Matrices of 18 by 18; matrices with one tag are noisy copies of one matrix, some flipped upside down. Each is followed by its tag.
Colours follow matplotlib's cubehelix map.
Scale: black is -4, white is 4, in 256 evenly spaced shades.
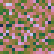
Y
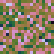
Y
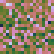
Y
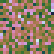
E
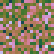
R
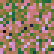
R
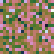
R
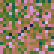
R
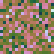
R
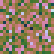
R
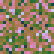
R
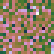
E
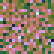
E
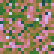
R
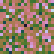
R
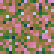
R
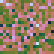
Y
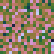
E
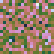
R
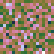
Y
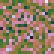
Y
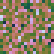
E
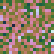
E
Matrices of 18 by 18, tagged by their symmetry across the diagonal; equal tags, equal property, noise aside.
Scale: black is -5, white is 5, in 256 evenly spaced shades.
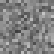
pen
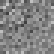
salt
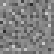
salt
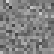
pen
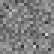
salt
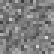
salt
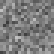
pen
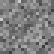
salt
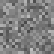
salt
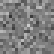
pen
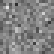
pen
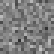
pen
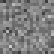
pen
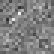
salt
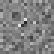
salt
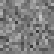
pen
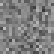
pen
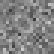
salt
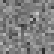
pen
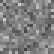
salt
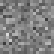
pen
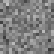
pen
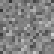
salt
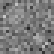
salt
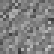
salt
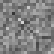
salt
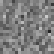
pen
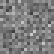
salt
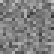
pen
